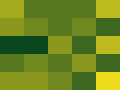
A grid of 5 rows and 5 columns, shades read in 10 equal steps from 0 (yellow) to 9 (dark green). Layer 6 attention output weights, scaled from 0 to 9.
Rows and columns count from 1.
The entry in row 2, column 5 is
7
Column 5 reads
2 7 2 7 0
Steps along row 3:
same down up down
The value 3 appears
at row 1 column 1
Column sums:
26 29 27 29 18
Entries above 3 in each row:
3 5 4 5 4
